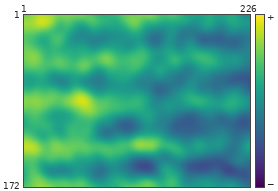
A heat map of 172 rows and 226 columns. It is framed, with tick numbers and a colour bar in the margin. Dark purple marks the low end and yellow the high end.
Slope: up to the left. Roughest part: bottom middle. Stripes: horizontal, repeating 4 times. Grain: smooth.
